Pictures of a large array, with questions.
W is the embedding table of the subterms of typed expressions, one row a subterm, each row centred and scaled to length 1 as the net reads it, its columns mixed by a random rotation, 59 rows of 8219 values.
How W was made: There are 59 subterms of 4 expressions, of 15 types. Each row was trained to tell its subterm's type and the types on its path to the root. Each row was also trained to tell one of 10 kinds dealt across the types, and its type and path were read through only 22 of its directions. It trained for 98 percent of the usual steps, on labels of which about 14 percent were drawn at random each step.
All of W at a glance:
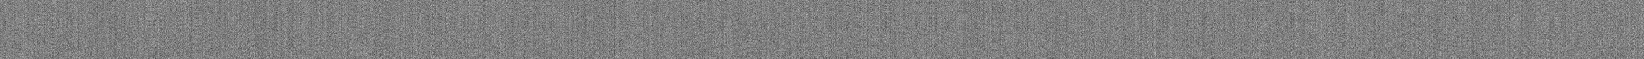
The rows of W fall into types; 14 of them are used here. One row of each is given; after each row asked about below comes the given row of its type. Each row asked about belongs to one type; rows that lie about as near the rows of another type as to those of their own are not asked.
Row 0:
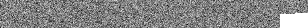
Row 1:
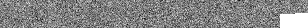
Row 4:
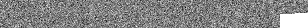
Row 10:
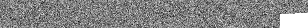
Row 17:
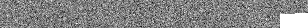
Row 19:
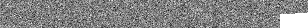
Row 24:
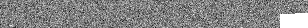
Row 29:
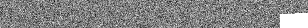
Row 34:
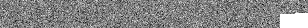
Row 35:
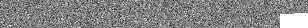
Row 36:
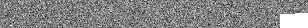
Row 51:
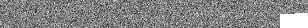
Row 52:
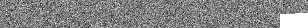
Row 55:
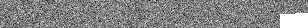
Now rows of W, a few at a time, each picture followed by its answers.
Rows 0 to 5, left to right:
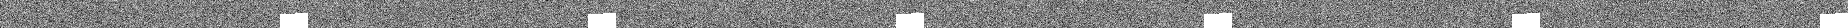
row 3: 10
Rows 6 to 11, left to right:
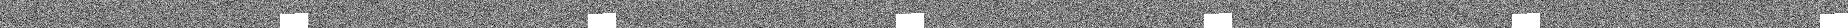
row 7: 51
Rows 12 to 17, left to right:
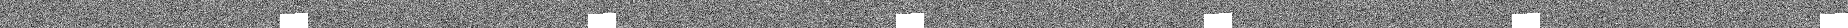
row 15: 24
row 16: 0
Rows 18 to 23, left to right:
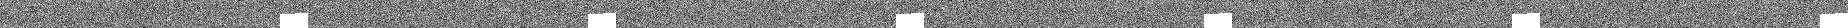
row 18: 1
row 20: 19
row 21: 24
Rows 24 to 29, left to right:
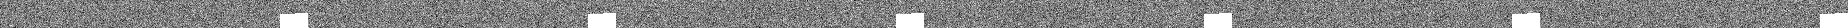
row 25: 34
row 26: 1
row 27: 1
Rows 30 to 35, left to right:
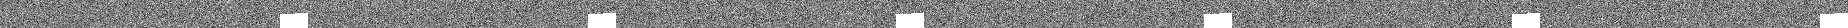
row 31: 19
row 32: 55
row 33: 10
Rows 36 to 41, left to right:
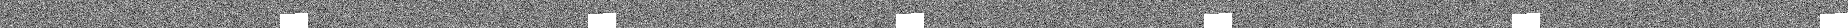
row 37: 24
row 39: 1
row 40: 51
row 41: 35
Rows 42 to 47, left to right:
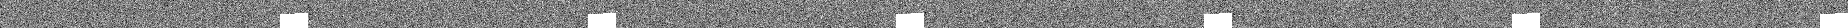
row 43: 0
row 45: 29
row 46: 0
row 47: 52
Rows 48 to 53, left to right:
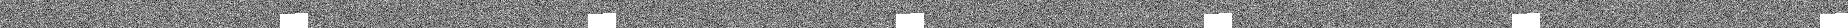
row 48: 55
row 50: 17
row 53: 52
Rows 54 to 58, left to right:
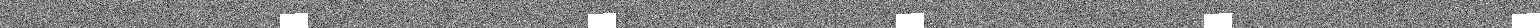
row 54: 35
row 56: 29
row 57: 24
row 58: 51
